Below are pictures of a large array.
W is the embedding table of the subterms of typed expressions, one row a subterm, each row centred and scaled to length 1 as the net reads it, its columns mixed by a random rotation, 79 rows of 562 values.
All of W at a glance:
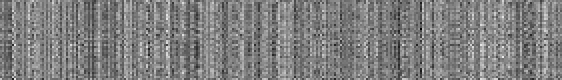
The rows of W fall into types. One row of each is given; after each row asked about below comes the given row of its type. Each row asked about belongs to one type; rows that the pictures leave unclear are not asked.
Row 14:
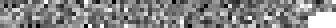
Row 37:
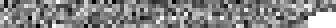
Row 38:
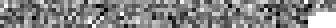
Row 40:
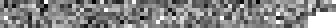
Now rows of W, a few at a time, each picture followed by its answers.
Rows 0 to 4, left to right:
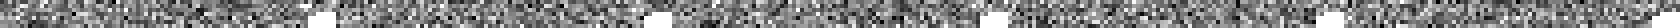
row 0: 14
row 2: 14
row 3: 38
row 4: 37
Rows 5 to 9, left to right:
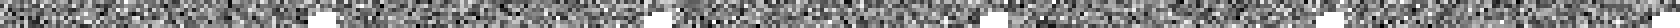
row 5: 38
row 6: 40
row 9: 37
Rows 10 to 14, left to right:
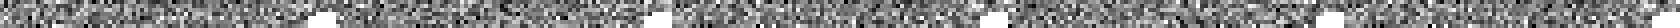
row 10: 37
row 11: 40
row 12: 14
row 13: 38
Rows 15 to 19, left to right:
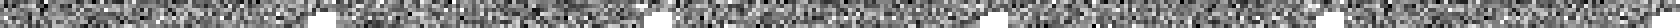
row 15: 40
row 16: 14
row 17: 37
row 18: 14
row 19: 40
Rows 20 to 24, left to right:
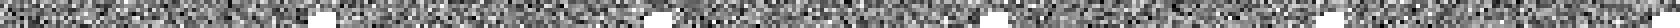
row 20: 38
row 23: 40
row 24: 37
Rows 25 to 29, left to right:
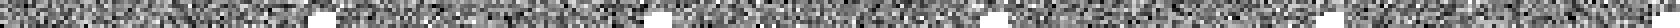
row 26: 38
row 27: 14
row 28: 40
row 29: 40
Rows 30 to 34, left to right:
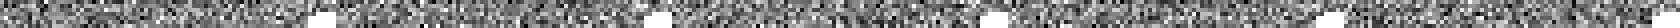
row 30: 40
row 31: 14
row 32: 14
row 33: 37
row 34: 38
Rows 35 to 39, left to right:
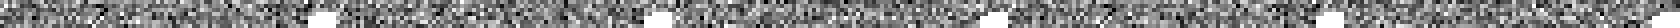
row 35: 38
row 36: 38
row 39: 37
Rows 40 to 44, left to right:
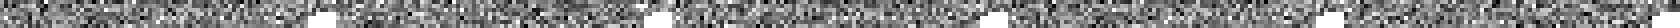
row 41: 14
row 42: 37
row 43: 40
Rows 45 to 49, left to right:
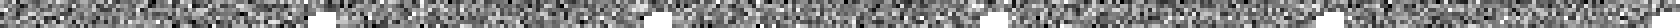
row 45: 37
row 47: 14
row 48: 37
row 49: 40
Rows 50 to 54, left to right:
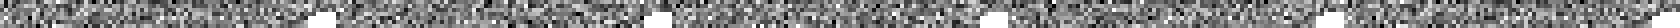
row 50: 37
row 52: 14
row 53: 40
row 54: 37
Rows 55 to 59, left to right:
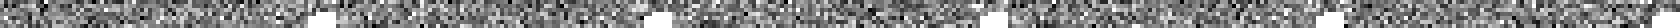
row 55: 40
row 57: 14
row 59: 38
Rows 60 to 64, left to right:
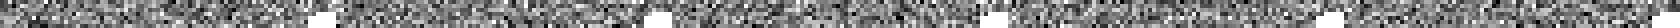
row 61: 38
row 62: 40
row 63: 37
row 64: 37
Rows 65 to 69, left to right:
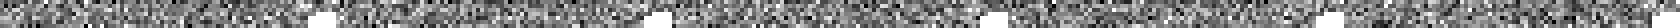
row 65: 14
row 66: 37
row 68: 40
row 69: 14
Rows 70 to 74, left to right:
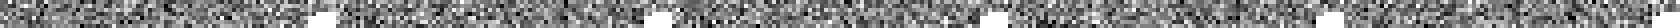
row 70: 40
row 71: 38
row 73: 38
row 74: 40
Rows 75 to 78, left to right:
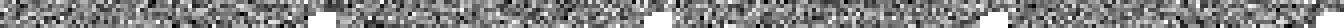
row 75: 37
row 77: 37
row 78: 38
